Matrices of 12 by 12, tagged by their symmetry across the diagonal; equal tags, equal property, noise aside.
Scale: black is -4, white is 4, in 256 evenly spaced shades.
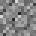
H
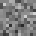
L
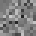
H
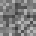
H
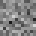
L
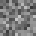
H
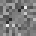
H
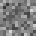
H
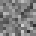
L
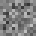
H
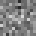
L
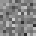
H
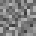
H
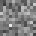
L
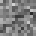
L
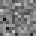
L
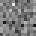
L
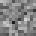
L
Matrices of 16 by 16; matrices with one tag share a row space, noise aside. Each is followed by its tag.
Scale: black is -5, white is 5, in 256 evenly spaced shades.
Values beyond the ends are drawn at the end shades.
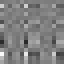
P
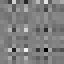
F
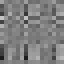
P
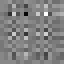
F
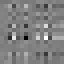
F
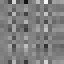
F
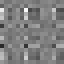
P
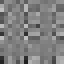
P
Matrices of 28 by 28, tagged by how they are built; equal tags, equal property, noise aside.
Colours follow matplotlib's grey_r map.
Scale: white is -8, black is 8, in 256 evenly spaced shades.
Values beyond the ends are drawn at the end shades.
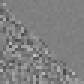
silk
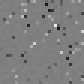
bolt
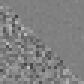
silk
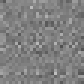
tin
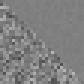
silk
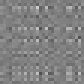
tin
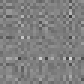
tin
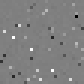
bolt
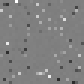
bolt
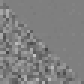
silk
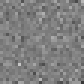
tin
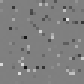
bolt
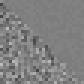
silk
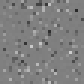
bolt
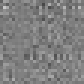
tin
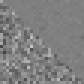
silk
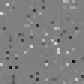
bolt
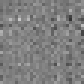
tin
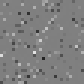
bolt
